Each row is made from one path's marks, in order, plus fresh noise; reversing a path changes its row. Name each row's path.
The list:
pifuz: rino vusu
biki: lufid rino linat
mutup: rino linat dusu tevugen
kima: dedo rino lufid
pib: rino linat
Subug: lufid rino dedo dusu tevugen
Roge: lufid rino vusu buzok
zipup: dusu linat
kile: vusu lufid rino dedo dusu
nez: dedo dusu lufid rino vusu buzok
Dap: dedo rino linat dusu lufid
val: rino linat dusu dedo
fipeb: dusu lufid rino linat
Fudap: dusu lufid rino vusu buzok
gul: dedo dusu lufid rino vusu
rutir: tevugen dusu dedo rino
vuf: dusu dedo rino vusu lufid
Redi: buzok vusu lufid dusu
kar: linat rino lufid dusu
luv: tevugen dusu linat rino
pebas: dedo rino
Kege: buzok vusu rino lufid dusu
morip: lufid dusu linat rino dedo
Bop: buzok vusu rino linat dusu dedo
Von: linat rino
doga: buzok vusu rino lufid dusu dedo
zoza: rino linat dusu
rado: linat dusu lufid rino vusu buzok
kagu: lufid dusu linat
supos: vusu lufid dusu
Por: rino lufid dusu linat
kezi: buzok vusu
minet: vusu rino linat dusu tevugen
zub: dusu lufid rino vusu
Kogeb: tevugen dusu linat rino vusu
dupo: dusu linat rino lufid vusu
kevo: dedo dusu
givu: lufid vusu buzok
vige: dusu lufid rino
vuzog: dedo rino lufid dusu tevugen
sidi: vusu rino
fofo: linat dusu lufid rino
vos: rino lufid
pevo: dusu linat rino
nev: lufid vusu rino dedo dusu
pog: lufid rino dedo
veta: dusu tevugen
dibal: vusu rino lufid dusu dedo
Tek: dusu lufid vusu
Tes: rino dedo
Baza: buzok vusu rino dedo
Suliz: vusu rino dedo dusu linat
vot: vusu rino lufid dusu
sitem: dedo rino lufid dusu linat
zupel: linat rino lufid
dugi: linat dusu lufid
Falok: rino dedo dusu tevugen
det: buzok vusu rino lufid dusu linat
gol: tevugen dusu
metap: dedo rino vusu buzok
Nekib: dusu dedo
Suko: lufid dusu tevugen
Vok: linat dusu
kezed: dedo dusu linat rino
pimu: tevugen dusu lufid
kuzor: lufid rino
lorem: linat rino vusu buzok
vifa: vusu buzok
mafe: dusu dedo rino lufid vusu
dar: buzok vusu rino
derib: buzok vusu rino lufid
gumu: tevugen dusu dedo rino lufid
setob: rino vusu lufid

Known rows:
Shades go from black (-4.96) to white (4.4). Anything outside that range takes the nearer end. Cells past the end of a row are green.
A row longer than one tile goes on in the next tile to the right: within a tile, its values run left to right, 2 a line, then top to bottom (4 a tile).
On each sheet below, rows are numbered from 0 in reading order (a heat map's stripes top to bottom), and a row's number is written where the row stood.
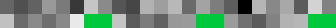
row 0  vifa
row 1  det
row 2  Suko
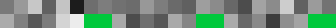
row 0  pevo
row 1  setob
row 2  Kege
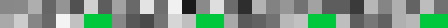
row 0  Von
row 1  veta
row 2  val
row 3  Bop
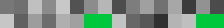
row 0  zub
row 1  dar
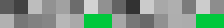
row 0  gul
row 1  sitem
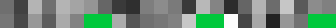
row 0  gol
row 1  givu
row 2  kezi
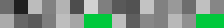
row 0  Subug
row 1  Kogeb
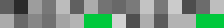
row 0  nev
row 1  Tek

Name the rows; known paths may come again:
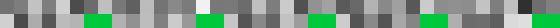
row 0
Tek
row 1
dugi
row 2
mafe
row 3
derib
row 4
vige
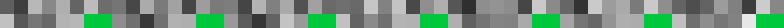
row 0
Bop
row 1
mutup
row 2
Falok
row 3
dupo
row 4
Roge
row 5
sitem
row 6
vifa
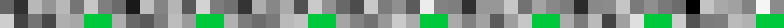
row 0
Baza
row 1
Subug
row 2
minet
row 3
Dap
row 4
vot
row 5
supos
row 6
pog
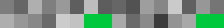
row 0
fofo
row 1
Kege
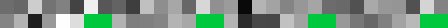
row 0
pebas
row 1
gul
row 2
Tes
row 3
nez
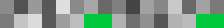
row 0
Vok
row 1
kile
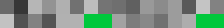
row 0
doga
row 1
rado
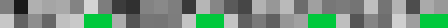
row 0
dibal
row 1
givu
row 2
det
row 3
vuf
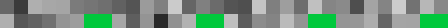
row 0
Por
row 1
Redi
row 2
Kogeb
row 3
kar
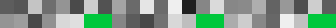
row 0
kezed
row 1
veta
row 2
Von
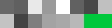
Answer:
zipup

